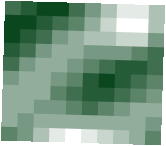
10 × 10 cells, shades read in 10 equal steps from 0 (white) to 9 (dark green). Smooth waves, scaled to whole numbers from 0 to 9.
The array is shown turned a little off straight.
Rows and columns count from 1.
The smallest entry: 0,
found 3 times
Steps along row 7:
same same up up up same down down down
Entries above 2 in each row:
8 7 8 10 10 10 10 10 10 6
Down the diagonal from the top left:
7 9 7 4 5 8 8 5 4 6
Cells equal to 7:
13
